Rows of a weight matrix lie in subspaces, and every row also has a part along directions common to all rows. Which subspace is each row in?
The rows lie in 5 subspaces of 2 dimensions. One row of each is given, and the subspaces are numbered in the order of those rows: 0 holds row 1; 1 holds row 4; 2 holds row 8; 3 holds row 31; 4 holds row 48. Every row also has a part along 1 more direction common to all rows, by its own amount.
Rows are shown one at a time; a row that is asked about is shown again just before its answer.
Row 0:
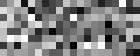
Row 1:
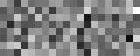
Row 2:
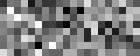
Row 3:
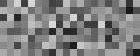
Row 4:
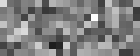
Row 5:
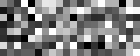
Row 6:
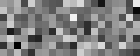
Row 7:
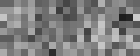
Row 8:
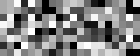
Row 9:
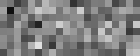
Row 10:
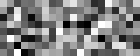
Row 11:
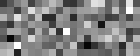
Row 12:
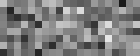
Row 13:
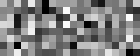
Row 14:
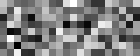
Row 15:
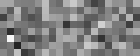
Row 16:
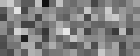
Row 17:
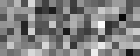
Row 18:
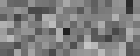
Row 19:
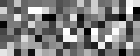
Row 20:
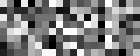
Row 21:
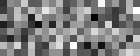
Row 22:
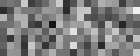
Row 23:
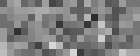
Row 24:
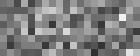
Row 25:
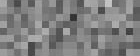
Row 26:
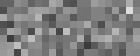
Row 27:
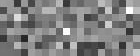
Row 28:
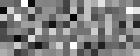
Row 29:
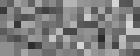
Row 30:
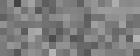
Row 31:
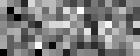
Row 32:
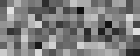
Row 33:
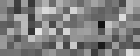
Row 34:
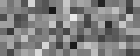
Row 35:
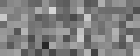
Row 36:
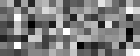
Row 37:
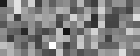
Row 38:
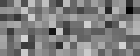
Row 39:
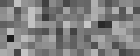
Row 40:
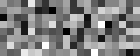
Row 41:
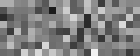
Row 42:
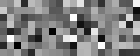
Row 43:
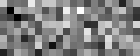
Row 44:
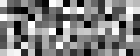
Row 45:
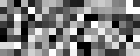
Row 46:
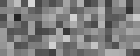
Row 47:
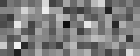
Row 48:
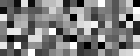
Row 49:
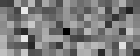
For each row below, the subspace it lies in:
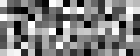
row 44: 2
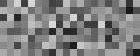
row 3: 1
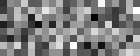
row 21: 1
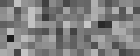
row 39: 4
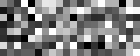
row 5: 3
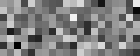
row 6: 4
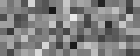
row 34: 0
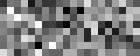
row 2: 3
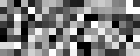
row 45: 0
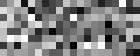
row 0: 3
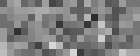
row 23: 1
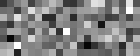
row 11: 4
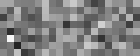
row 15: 4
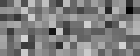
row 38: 2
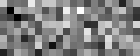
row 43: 3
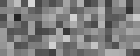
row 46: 1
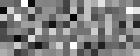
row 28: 3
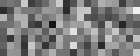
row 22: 1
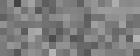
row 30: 0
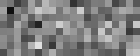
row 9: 3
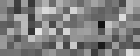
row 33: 0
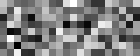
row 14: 4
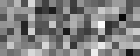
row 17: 0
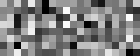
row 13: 2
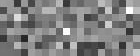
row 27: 2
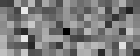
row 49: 2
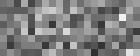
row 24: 0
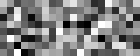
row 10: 4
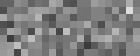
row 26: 4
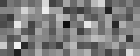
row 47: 2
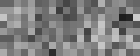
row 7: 0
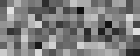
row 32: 3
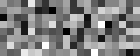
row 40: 0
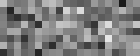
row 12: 3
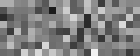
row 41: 0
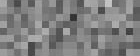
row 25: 1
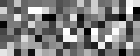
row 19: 4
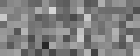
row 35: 0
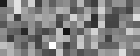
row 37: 1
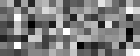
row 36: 2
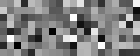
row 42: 4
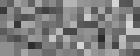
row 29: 3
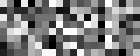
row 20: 1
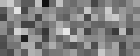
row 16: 2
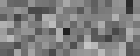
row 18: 4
